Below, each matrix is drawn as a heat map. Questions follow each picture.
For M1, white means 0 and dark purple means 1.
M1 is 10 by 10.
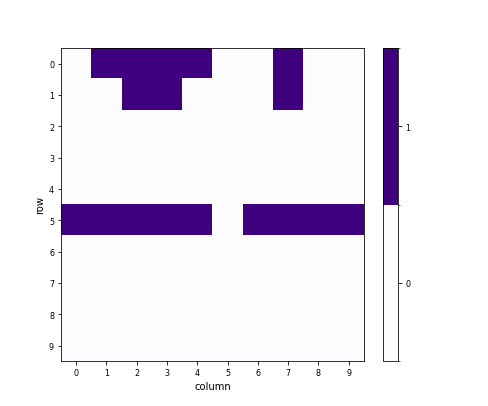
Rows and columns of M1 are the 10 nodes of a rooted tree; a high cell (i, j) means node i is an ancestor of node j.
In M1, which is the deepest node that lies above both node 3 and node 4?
0
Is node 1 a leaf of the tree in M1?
no
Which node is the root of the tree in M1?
5
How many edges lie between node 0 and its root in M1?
1
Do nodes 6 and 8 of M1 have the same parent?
yes
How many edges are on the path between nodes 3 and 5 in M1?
3
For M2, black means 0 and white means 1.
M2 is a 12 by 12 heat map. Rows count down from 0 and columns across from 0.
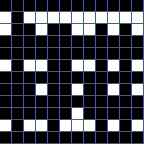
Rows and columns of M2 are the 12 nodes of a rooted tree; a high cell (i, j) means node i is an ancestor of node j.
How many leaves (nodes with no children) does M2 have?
6
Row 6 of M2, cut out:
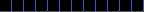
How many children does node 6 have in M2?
0
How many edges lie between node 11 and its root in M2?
5
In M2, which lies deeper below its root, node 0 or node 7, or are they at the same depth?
the same depth
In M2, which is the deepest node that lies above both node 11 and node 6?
7
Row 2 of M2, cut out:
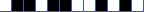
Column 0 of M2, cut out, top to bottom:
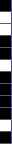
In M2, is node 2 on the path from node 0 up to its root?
yes
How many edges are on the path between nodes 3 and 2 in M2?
2
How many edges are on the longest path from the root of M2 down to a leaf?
6
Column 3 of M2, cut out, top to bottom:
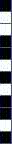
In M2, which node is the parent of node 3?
7
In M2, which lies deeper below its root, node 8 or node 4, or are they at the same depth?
the same depth
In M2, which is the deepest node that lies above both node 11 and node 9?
7
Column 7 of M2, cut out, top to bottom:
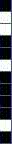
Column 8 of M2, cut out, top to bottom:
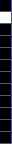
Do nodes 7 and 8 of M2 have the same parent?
no
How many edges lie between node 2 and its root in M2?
3
